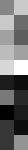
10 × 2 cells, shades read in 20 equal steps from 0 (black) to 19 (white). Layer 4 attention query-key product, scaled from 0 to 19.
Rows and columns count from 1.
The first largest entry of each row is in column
2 1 1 1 2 1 1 2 1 2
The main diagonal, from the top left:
10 8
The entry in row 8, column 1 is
0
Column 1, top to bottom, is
10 15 12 14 16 2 9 0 4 4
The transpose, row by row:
10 15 12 14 16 2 9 0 4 4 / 15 8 7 12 19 1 3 2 1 11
